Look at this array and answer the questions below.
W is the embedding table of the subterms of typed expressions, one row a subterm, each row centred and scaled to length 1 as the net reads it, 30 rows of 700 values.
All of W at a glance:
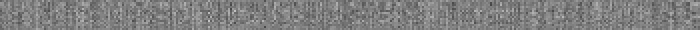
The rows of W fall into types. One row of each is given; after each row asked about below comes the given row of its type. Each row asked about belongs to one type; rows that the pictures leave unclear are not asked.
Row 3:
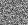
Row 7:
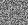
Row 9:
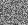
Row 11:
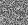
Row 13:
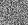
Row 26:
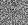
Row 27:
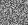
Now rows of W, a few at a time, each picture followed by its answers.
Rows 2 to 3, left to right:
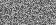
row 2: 9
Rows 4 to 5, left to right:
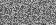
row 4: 9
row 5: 9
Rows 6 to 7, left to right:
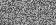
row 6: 26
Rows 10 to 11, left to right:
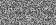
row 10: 7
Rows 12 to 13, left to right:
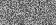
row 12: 13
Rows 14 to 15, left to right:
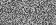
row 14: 26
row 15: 13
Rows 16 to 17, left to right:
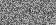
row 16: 3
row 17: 3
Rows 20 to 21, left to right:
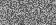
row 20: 13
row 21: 27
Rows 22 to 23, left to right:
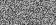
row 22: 26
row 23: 26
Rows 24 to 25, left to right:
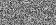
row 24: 13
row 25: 11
